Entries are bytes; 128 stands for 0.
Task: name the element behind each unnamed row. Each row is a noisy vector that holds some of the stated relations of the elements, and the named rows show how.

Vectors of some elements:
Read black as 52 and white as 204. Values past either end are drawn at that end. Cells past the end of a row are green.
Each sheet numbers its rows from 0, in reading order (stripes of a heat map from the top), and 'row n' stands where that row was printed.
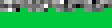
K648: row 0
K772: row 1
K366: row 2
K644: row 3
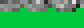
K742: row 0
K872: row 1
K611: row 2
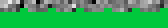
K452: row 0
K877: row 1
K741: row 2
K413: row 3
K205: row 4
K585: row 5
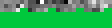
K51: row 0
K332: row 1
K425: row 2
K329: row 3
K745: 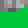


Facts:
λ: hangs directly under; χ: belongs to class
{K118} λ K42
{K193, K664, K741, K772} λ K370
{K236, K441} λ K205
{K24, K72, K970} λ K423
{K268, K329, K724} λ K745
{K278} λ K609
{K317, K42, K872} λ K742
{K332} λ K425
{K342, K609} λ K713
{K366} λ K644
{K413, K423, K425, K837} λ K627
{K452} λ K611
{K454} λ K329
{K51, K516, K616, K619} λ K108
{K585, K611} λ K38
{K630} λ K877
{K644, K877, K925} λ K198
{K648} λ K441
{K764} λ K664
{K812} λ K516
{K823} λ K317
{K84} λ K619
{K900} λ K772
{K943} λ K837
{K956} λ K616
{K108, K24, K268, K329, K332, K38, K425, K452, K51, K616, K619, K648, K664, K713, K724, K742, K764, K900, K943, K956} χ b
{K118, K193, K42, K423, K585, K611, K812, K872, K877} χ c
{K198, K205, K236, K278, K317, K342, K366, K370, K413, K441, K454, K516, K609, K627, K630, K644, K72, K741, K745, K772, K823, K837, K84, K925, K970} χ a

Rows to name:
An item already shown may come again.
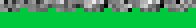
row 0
K609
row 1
K198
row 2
K925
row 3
K452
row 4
K664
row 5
K452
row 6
K837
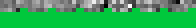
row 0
K205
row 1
K745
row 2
K38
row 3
K452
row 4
K900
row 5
K236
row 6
K425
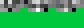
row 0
K278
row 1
K648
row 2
K441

